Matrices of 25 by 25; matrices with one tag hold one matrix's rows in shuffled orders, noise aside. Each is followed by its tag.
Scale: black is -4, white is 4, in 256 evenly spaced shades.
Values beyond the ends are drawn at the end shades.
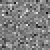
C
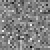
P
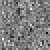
P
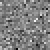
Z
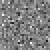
P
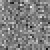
P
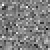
C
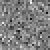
P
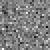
C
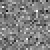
C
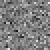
Z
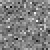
Z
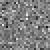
C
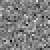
Z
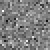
C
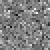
Z
